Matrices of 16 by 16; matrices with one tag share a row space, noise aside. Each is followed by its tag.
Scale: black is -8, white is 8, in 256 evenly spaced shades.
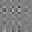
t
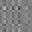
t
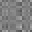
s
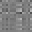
s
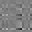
s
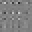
t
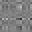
s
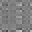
s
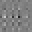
t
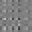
t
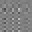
t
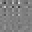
t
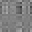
s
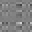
s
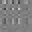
t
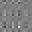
t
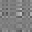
s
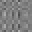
t
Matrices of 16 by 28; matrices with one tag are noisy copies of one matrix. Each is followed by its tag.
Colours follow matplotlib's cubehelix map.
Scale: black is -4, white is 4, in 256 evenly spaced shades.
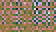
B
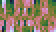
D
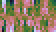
D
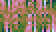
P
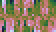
D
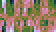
D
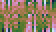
P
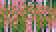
P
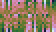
P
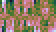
D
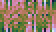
P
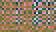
B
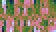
D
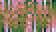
P
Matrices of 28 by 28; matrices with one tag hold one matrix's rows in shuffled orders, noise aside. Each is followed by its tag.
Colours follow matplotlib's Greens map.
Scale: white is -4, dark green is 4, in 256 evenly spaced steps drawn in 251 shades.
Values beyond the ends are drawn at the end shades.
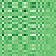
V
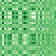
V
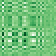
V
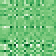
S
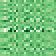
S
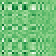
V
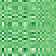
V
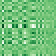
V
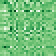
S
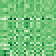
S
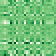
S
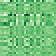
S
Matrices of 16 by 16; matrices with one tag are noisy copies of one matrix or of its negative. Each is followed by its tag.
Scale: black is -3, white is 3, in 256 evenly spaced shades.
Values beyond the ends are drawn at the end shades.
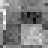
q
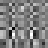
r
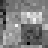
q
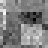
q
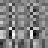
r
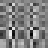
r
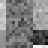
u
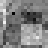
q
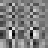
r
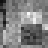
q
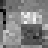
q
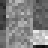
u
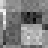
q
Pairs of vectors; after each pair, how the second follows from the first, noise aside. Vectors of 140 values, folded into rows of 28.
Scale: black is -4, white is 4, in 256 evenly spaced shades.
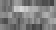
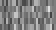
shuffled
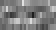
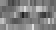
reversed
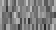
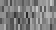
shuffled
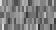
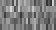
shuffled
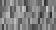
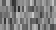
shuffled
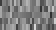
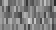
shuffled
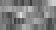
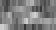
reversed
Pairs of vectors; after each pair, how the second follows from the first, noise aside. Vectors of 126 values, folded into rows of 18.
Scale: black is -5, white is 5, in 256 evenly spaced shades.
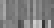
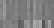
shrunk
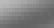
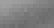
shrunk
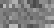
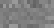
shrunk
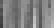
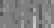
partly zeroed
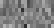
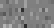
partly zeroed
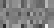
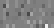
partly zeroed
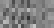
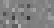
partly zeroed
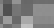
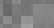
shrunk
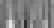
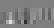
partly zeroed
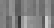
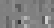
partly zeroed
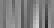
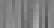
shrunk
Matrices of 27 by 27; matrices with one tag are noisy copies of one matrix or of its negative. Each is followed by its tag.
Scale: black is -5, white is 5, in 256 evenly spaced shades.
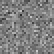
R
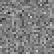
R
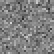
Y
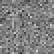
R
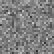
R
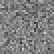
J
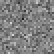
Y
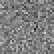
J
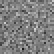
J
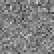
Y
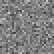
R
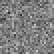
R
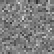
Y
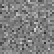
J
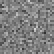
J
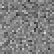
J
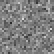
Y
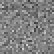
J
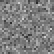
Y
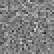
J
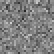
Y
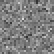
Y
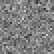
Y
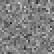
Y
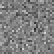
J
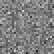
R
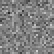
R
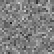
Y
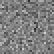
J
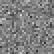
R
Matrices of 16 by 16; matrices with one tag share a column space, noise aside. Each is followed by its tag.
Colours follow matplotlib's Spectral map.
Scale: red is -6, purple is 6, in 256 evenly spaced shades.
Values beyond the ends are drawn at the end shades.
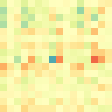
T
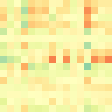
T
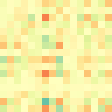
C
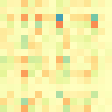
C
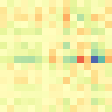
T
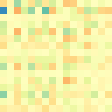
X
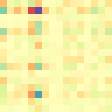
X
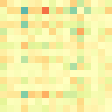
X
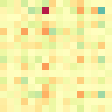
X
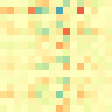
X
